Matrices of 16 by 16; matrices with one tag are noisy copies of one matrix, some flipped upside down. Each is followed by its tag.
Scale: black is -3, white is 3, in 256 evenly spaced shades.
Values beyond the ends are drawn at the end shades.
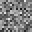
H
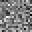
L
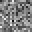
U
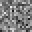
U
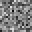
U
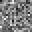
U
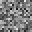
H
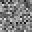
H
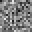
U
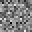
H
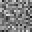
L
